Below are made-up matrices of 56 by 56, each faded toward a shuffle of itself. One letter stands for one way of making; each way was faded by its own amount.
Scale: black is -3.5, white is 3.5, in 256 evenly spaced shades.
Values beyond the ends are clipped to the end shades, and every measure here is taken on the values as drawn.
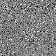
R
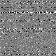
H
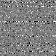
H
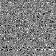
R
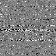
H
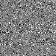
R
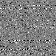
H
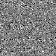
R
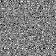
R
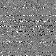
H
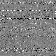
H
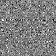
R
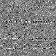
R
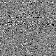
R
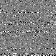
H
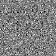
R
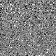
R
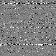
H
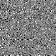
R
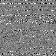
H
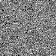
R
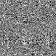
R
